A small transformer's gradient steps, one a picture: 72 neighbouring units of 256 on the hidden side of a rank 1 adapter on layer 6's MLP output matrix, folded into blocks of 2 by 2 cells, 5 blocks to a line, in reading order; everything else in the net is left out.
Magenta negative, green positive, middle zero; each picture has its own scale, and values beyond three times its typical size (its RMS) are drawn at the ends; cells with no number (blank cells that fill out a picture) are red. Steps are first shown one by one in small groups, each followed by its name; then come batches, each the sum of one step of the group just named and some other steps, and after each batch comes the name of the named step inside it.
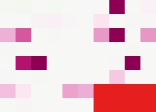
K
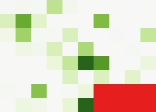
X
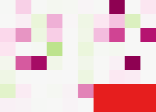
K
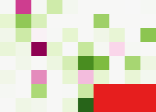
X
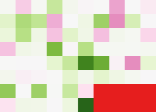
X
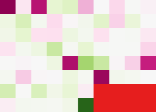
X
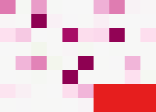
K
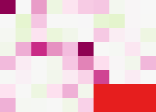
X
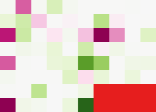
X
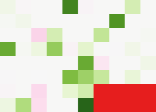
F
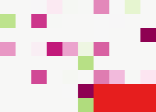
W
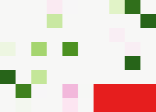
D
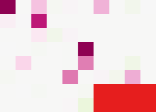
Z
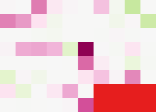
D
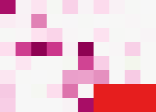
Z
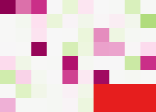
D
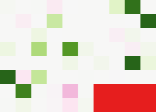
D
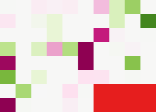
D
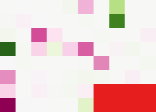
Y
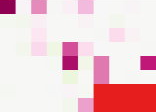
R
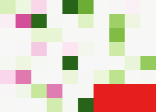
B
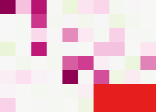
Y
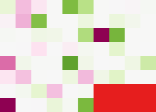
B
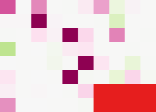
Y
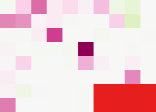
Y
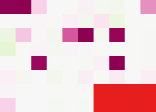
Y
